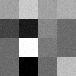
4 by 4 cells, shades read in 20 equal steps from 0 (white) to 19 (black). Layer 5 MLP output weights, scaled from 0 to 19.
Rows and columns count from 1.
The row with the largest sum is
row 2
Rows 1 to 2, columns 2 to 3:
4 7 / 17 9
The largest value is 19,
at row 4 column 2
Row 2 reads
14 17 9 11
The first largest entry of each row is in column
1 2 1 2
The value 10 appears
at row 3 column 3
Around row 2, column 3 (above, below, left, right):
7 10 17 11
